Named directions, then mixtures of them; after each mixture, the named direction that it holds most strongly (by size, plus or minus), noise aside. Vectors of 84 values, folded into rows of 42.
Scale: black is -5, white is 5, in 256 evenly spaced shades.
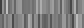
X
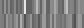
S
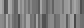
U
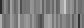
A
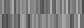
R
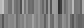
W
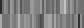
A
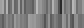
W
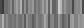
W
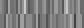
S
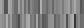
U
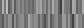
X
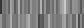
A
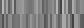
X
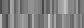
A
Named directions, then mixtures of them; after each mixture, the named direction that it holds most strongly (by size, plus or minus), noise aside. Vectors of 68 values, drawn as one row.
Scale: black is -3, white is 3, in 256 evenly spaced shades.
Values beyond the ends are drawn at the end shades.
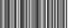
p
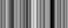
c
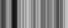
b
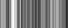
b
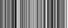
p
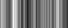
b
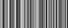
p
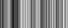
b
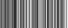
p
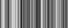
b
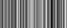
p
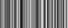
p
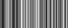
p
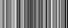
p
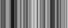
c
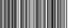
p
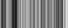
b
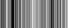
c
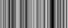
c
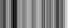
b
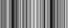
c
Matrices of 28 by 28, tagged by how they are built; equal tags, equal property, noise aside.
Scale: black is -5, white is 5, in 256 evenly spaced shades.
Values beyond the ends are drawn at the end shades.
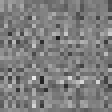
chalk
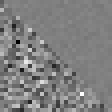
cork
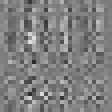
chalk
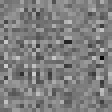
chalk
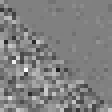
cork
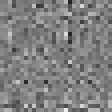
chalk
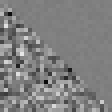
cork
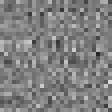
chalk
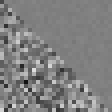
cork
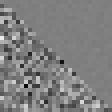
cork
